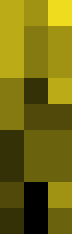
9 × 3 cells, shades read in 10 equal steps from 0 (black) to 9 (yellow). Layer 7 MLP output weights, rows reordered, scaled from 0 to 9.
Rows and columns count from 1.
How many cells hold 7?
4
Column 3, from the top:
9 6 6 7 3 4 4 6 4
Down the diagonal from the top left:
7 5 6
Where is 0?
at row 8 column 2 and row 9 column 2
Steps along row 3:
down up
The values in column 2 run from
0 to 6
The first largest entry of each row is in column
3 1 1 3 1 2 2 3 3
